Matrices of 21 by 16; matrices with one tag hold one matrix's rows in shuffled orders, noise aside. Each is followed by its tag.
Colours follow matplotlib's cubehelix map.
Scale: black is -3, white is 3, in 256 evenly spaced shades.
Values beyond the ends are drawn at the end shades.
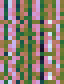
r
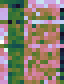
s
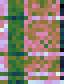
s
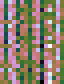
r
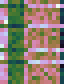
s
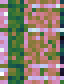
s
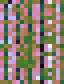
r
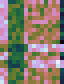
s
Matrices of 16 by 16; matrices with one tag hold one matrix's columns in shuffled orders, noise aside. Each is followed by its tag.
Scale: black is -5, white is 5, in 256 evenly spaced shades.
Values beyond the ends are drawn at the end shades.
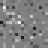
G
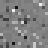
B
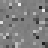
B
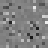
G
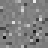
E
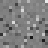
E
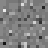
B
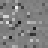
G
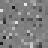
B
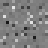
G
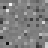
B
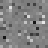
G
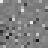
E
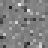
B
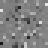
B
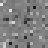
B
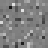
B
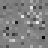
G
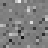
E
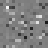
G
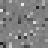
B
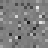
G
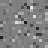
G
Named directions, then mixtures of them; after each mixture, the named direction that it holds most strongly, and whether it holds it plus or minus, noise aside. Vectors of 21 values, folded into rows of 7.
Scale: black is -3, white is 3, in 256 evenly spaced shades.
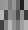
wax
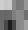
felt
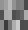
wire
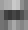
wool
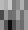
felt, plus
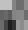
felt, plus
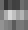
wool, minus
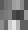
felt, minus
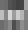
wool, minus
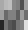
felt, plus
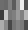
wax, minus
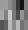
wax, plus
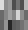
felt, plus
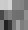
felt, plus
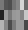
wax, minus
